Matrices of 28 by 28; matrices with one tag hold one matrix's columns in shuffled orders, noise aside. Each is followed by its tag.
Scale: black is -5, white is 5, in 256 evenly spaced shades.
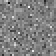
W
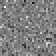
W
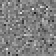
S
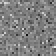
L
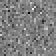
S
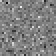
W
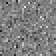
W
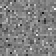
S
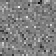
W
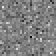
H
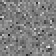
L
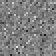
L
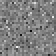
L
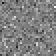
W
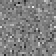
W
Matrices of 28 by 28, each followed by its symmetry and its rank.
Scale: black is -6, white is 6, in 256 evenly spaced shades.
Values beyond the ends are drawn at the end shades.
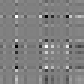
symmetric, rank one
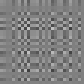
symmetric, rank one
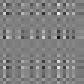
neither, rank one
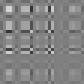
symmetric, rank one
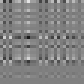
neither, rank one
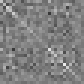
symmetric, rank five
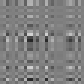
neither, rank one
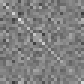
symmetric, rank five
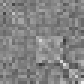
symmetric, rank five
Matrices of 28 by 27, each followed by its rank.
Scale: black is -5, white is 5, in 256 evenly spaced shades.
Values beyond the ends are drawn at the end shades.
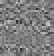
five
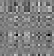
two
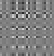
one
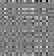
two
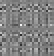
two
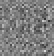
five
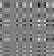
one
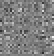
five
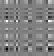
one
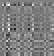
two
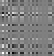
one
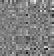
five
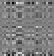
two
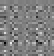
two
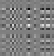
one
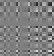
one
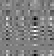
two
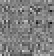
five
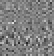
five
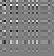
one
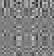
two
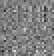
five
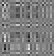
two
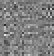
five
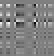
one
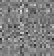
five
